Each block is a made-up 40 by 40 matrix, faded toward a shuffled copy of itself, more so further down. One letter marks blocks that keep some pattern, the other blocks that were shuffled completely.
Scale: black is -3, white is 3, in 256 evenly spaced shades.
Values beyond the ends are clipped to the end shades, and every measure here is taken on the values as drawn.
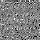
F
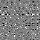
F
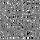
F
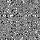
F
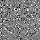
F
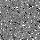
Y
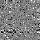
F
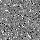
Y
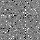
F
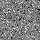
Y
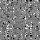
F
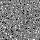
Y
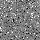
Y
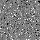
Y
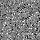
Y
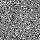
Y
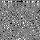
F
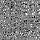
F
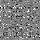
F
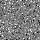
Y
